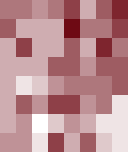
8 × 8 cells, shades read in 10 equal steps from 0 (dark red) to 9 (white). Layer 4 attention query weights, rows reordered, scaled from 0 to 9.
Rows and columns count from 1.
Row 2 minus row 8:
-2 1 -2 4 -6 1 -3 -6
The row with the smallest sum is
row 1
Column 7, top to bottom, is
3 4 1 3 4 4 8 7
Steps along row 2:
up same same down up same down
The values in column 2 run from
2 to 8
